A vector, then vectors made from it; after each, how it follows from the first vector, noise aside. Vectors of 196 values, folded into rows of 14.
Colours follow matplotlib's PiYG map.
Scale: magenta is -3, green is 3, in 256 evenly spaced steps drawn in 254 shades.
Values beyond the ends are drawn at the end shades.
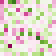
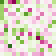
negated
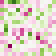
sign-scrambled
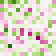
sign-scrambled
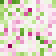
sign-scrambled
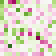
negated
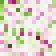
negated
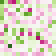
negated
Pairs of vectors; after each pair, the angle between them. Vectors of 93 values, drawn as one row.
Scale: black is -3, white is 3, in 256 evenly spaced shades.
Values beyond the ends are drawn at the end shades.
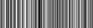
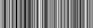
nearly opposite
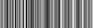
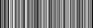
orthogonal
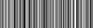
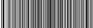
orthogonal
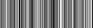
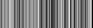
partly aligned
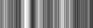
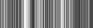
nearly parallel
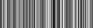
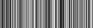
partly opposed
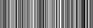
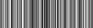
partly opposed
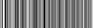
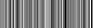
orthogonal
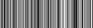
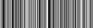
orthogonal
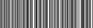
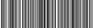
orthogonal
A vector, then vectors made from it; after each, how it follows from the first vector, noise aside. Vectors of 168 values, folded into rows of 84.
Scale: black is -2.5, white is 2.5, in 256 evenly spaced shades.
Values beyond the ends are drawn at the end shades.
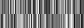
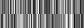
copied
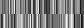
copied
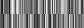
reversed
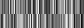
copied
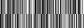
wrapped around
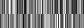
wrapped around
